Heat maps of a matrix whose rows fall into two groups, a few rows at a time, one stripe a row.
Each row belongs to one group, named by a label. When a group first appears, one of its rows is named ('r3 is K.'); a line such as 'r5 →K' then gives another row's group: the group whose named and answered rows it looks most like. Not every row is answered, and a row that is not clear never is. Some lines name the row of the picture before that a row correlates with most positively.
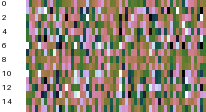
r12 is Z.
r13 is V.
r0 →V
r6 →V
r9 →Z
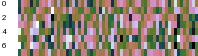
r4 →V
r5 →V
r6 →V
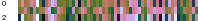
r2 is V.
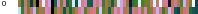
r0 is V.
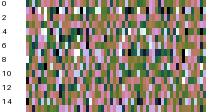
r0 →Z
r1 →V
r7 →V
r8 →V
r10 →V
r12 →Z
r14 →Z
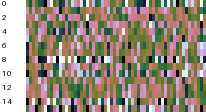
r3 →Z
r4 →Z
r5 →V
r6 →V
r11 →V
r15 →Z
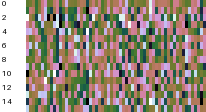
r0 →Z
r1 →Z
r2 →Z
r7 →V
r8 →V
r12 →Z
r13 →V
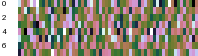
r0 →V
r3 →V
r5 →Z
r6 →Z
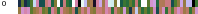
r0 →Z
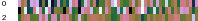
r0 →Z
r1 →Z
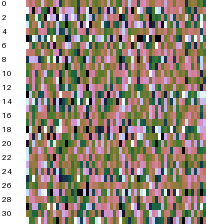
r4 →Z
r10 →Z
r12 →Z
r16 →Z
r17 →V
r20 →Z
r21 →V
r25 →Z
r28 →Z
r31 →V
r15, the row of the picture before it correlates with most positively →0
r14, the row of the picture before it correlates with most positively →0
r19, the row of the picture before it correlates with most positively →0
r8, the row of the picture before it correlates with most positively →2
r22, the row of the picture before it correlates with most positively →0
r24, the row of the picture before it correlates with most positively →0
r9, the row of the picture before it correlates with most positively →2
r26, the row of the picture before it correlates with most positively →1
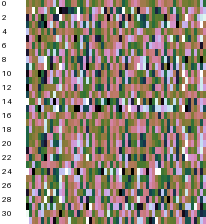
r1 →Z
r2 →V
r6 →Z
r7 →Z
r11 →V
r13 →Z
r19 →V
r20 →V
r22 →V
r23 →Z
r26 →V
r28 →V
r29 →Z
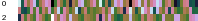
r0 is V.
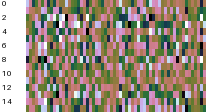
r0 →Z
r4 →Z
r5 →V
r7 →V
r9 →Z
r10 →V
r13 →V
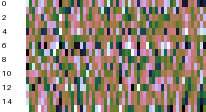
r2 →V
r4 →V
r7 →Z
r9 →Z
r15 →V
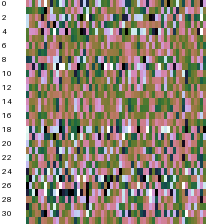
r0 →V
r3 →Z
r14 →V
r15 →V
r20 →V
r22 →V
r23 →Z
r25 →Z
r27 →Z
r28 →Z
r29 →Z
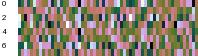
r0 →Z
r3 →V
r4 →Z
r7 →Z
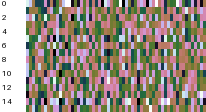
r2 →Z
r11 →Z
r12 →Z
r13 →V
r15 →Z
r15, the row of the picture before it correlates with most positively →0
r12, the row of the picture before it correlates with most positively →7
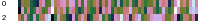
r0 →V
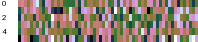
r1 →Z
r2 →V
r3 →Z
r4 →Z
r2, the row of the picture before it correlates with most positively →1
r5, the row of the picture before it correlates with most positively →1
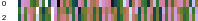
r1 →V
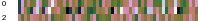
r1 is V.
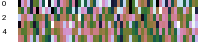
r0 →Z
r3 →V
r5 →V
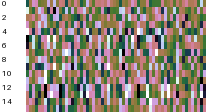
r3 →V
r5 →Z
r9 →Z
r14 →Z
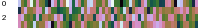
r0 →V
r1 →Z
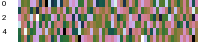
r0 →Z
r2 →V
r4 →Z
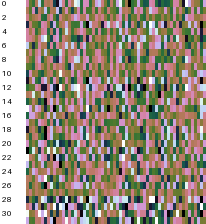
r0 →V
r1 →Z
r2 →V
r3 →Z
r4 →Z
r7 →V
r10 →V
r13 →Z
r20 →Z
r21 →Z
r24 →Z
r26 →V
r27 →Z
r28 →Z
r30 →V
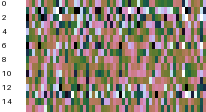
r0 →V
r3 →Z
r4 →V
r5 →Z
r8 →Z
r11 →Z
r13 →Z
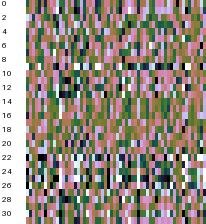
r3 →V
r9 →V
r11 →Z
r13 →Z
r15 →V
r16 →V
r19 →Z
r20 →Z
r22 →V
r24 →V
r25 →V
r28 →Z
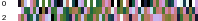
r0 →Z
